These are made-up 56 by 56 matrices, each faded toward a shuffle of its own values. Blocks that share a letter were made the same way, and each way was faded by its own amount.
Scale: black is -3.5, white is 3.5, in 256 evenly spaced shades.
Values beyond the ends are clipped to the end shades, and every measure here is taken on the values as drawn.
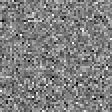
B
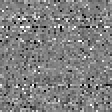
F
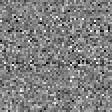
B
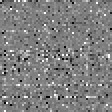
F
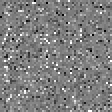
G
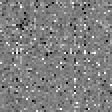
G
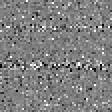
F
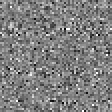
B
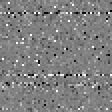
F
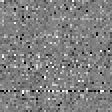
F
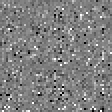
G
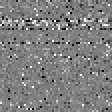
F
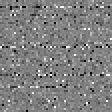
F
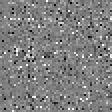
G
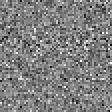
B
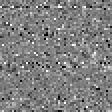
F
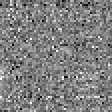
B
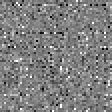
F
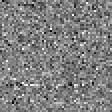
B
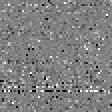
F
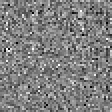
B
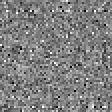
B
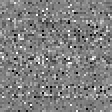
F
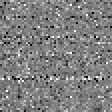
F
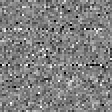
B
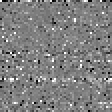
F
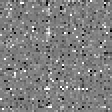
G
